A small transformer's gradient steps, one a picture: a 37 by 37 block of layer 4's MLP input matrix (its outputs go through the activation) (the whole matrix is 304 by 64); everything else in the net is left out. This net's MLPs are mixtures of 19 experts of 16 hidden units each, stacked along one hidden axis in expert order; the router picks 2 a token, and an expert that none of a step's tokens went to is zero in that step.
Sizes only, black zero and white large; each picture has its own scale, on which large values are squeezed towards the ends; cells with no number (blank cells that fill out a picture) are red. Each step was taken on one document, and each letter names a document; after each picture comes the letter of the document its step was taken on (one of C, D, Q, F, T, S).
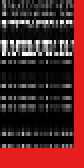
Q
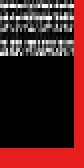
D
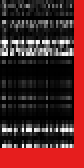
Q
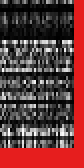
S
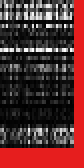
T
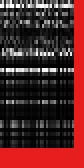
D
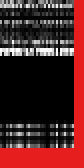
D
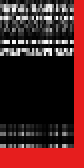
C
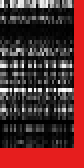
C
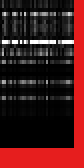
S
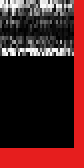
D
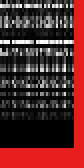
D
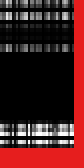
T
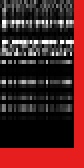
Q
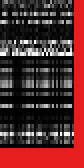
S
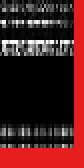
Q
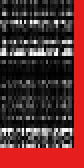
S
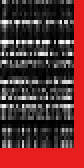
S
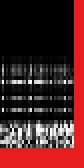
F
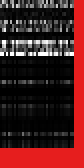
Q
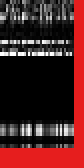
C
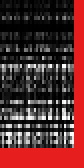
F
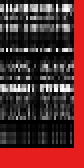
T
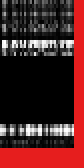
S
